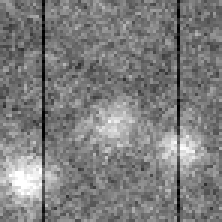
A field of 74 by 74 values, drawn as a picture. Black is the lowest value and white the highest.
Bumps: three. Odd lines: columns 15 and 60. Histogram: heavy tails on both sides. Ninth with the highest average: bottom left.
